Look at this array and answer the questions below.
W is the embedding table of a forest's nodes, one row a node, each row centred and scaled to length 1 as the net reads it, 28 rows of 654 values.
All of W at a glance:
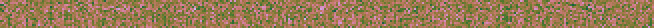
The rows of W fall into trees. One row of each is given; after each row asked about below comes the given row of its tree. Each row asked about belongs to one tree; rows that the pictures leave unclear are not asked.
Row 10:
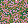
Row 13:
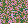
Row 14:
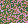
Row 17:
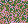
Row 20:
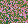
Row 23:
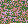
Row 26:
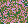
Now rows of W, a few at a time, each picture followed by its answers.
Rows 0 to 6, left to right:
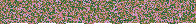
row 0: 14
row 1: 10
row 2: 23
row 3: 17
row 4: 20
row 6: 13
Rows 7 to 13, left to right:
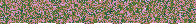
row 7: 13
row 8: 26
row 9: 26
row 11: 10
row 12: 17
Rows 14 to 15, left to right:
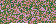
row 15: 23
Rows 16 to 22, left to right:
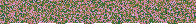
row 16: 13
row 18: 14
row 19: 14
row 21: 10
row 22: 20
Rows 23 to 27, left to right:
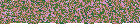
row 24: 14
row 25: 20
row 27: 10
